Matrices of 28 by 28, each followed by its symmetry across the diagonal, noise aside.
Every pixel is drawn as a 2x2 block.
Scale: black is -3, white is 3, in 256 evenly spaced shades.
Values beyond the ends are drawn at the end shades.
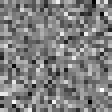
antisymmetric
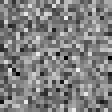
neither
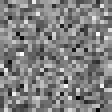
neither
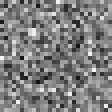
symmetric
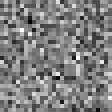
antisymmetric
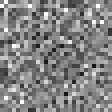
symmetric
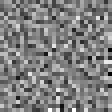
antisymmetric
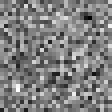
antisymmetric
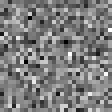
neither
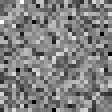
symmetric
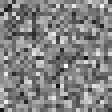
symmetric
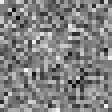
symmetric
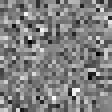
antisymmetric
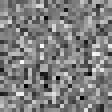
neither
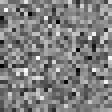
neither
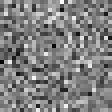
antisymmetric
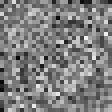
symmetric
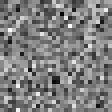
neither
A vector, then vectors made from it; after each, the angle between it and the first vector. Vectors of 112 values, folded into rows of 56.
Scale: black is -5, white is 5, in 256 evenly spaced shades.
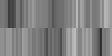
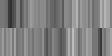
nearly parallel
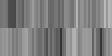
nearly parallel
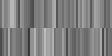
partly opposed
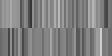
partly opposed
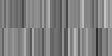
partly aligned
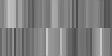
nearly opposite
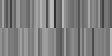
orthogonal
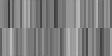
partly aligned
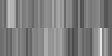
nearly opposite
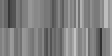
nearly parallel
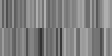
partly aligned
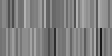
partly aligned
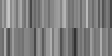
partly opposed
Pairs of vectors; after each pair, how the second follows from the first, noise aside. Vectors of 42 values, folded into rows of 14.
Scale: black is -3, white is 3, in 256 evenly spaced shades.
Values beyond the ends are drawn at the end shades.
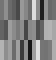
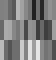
sign-scrambled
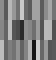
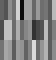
reversed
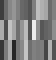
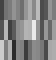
sign-scrambled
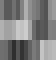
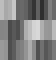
reversed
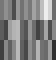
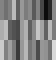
negated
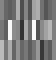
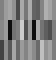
negated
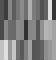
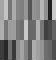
negated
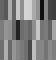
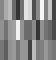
sign-scrambled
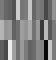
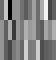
reversed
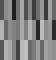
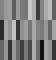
reversed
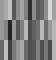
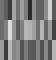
sign-scrambled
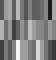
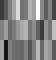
reversed
